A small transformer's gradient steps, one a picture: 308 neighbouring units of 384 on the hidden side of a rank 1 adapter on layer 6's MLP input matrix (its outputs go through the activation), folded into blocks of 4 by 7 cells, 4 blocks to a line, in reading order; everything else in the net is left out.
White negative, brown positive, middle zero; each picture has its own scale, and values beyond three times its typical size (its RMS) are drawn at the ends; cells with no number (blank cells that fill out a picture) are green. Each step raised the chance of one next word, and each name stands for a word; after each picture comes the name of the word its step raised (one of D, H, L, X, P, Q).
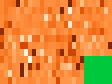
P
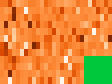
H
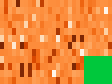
P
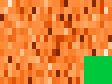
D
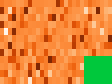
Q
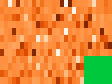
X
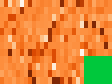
X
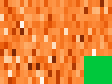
P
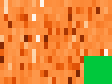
D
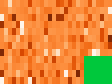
X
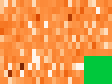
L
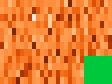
D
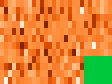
X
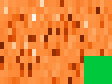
D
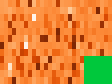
Q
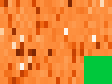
L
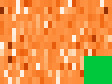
P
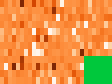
X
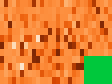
L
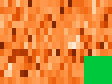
D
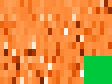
L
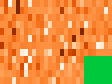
P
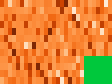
Q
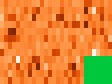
H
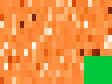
X
